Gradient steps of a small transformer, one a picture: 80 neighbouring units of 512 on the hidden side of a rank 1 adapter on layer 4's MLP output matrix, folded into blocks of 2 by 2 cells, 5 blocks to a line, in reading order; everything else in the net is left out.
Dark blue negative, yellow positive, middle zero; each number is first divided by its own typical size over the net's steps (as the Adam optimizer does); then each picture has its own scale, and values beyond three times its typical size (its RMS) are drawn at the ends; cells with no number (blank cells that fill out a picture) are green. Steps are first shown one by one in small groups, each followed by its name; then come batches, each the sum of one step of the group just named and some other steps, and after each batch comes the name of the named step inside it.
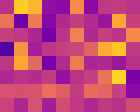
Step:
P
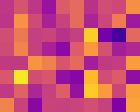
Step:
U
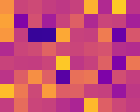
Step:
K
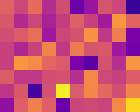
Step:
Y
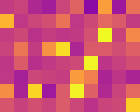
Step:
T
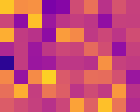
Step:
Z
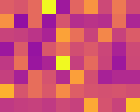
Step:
T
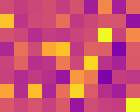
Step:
T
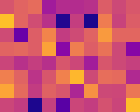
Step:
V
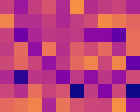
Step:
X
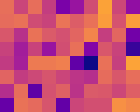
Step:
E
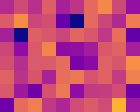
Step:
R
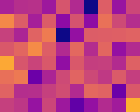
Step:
V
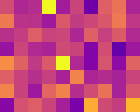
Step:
E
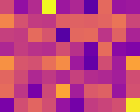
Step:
E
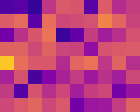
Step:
X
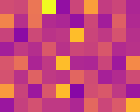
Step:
R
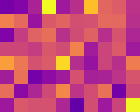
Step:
E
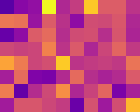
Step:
R
